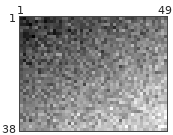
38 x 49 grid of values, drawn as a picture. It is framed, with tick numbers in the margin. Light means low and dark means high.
Stripes: none. Mirror symmetry: none. Slope: up to the top left. Ninth with the lowest average: bottom right.
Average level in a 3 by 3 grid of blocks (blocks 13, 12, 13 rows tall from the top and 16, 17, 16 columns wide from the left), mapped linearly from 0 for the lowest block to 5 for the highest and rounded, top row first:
5 4 3 | 4 3 1 | 2 1 0
